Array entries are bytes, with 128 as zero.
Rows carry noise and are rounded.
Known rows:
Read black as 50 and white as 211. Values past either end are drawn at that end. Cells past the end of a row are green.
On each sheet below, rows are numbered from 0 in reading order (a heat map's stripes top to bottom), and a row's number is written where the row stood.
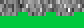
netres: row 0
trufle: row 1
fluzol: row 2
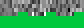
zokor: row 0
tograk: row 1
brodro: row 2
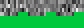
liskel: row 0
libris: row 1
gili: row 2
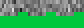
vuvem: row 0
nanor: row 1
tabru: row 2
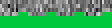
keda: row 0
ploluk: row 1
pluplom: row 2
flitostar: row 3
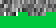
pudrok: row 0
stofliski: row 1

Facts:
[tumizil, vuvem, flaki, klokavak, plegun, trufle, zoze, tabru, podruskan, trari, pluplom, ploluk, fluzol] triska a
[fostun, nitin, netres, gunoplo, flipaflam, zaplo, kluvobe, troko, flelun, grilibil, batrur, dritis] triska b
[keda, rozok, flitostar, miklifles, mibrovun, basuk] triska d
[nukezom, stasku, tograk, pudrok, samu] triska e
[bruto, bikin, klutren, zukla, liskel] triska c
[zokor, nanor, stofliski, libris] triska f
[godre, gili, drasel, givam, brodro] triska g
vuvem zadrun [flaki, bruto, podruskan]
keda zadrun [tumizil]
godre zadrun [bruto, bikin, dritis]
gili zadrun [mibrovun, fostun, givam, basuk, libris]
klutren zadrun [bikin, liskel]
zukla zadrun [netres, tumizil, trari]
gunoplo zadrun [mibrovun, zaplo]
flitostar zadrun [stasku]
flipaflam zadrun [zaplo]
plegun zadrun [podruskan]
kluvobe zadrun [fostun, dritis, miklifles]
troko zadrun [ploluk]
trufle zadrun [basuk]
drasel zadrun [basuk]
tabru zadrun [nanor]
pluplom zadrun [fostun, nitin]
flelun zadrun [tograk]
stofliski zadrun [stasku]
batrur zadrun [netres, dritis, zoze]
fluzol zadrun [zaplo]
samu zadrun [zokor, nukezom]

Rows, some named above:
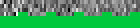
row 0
samu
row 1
miklifles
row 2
drasel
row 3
tabru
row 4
trufle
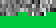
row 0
gunoplo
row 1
nukezom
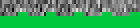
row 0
drasel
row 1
godre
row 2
givam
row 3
mibrovun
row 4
klokavak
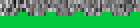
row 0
zukla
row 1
flipaflam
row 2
zokor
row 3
rozok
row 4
batrur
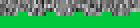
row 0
stofliski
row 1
klutren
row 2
zoze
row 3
miklifles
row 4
zaplo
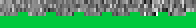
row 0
tabru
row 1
zoze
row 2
grilibil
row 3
dritis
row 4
fostun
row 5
nukezom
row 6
mibrovun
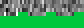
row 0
stasku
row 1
basuk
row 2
kluvobe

